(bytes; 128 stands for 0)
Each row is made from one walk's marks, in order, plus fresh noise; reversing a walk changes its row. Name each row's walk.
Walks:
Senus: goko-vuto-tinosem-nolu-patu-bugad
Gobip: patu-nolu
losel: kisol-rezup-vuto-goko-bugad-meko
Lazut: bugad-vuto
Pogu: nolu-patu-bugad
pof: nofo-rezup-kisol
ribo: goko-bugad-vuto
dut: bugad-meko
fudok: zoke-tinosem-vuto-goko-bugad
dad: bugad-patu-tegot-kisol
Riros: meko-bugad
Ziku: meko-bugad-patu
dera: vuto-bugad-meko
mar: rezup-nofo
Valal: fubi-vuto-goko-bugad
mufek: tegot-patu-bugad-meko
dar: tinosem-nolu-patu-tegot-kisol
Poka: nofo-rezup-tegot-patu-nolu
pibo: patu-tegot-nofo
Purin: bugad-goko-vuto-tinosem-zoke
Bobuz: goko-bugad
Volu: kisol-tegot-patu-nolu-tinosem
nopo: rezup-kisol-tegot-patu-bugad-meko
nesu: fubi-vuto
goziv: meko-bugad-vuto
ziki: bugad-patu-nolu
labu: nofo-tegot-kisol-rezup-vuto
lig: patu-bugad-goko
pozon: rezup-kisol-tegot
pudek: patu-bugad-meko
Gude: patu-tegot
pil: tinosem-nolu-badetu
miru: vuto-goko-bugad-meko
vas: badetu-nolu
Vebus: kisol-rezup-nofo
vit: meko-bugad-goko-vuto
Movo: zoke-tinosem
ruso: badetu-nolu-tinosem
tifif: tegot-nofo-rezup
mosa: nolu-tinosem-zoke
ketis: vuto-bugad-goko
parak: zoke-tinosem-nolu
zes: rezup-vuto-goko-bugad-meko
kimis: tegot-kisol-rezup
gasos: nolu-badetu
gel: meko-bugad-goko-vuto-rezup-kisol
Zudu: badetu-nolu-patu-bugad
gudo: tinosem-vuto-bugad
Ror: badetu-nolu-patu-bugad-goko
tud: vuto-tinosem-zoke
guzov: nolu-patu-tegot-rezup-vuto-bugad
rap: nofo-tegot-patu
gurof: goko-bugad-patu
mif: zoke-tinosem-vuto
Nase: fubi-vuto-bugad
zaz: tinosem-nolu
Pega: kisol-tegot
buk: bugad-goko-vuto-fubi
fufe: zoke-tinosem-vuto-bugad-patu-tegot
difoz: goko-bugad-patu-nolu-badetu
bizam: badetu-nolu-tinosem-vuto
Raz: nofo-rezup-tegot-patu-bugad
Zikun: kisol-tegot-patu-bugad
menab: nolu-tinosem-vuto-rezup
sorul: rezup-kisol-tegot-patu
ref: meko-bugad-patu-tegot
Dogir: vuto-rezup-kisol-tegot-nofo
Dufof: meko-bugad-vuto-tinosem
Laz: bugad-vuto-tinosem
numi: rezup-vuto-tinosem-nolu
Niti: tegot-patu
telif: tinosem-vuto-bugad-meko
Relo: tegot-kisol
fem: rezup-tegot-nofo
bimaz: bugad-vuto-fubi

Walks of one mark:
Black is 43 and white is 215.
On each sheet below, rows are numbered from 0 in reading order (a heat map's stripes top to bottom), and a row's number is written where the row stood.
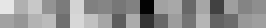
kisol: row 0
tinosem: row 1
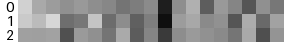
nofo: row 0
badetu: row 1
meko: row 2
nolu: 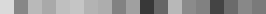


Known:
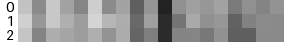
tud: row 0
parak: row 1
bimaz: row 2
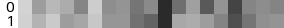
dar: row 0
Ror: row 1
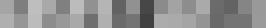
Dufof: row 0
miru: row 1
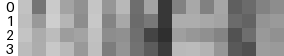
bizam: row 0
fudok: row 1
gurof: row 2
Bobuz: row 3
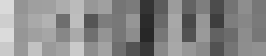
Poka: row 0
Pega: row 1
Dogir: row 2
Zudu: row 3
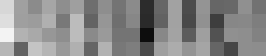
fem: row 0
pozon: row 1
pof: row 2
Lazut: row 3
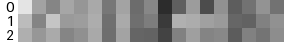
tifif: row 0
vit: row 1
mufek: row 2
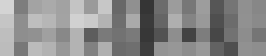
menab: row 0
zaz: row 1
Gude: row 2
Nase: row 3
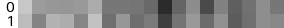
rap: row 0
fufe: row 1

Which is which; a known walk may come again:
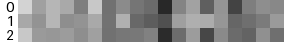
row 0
dad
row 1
Riros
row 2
pibo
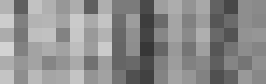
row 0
Lazut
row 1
numi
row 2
Laz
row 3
menab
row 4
mufek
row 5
Pogu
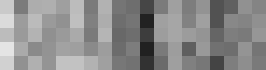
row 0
guzov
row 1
gel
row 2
zes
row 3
mar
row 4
Gobip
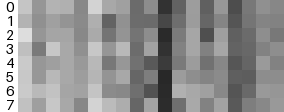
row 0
Volu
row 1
ref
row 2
Dogir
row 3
bizam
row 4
Raz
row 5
buk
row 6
lig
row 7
ruso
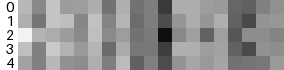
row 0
vit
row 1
gudo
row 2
pof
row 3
ribo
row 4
telif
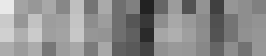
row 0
kimis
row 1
Zudu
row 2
Ror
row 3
pudek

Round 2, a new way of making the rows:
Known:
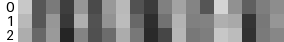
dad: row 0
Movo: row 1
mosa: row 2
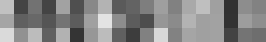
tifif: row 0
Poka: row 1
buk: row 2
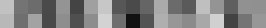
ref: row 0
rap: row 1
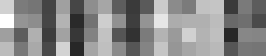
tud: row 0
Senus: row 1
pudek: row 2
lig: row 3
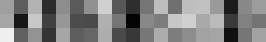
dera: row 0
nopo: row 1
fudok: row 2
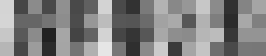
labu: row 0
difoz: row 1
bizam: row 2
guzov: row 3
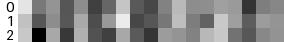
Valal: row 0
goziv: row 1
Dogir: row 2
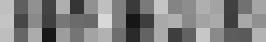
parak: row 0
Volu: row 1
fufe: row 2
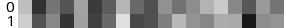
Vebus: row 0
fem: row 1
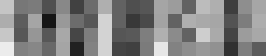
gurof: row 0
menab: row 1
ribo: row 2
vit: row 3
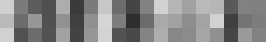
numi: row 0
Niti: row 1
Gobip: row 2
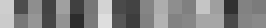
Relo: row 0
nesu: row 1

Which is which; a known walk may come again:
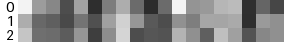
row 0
Purin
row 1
Poka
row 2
Ziku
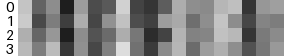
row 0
bizam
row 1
pibo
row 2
mosa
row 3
Nase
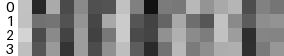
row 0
sorul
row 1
ref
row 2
Relo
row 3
Movo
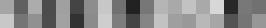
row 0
mufek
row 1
zaz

